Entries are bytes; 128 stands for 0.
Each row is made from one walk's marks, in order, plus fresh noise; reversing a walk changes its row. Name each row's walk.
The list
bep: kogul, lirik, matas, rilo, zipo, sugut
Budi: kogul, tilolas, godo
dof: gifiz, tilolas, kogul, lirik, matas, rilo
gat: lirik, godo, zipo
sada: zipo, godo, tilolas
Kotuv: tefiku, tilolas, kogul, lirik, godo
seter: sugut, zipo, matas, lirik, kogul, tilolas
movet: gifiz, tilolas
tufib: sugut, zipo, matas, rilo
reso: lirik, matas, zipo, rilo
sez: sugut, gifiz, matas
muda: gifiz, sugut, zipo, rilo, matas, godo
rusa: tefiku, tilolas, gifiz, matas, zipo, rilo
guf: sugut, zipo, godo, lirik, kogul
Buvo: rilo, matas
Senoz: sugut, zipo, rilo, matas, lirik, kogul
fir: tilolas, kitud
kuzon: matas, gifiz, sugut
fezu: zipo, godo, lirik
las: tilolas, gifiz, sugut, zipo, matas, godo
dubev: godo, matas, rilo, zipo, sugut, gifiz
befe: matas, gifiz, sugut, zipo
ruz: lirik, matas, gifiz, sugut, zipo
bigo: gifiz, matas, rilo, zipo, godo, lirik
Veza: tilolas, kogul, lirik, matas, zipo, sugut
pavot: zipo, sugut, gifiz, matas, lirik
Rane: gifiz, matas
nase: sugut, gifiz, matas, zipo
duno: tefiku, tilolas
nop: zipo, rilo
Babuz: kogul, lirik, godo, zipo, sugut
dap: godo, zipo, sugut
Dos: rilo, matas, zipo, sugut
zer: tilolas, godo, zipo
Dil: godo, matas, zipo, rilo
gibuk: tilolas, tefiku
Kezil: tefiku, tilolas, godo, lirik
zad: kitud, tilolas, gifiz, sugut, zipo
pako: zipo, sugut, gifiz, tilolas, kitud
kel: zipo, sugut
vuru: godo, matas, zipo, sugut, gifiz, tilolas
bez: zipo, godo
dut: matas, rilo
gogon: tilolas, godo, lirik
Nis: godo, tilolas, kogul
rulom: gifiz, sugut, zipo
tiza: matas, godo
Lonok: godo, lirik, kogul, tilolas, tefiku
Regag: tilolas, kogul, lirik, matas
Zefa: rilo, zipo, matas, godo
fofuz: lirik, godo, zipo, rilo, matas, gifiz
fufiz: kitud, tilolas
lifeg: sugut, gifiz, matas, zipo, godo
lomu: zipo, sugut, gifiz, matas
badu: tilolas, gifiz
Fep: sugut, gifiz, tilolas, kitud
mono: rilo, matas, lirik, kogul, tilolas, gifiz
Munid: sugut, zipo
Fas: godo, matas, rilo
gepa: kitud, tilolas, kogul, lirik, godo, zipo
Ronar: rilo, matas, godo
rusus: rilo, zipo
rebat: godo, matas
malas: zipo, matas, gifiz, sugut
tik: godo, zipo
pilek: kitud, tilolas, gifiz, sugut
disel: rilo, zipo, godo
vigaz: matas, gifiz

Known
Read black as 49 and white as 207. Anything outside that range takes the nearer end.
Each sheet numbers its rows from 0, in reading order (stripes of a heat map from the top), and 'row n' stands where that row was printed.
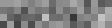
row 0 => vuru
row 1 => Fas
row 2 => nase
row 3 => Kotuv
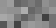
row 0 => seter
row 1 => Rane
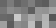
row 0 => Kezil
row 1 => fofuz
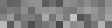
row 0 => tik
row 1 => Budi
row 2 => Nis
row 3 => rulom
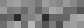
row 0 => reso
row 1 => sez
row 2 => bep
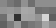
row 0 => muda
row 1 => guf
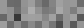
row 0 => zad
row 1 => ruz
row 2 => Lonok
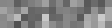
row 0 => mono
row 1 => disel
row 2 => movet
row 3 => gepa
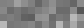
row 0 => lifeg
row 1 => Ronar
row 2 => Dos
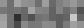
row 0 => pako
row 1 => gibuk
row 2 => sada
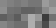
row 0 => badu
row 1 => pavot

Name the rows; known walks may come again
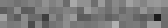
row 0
kel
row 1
tiza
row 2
movet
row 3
gibuk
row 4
lifeg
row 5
reso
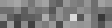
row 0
vuru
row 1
Fas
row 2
Nis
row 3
pako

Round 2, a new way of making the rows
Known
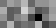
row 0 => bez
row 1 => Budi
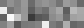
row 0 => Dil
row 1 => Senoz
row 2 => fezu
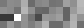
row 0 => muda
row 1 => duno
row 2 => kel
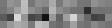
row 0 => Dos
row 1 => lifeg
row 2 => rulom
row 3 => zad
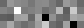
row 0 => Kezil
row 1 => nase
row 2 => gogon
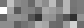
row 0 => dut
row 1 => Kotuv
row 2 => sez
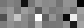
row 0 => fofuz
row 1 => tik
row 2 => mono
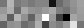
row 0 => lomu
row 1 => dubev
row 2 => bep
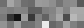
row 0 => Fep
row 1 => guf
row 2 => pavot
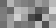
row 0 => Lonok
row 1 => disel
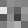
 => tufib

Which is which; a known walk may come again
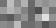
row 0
kuzon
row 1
Nis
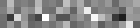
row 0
Buvo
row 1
Rane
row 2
tiza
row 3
Fas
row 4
Babuz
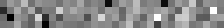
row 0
pilek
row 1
zer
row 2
rusa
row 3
fofuz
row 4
kel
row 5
dubev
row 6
dap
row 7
Kezil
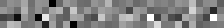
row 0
lifeg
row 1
mono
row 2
gogon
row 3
Veza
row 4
vuru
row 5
gat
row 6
Zefa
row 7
movet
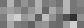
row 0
rebat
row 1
lomu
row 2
sez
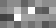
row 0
bigo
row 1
nop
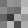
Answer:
Ronar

